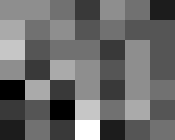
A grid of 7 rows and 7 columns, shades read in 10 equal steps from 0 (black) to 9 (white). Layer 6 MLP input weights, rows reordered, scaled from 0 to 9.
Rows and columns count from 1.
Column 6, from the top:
4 3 5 5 5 6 3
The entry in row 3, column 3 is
4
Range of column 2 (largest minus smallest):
4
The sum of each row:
26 28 28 29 24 25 24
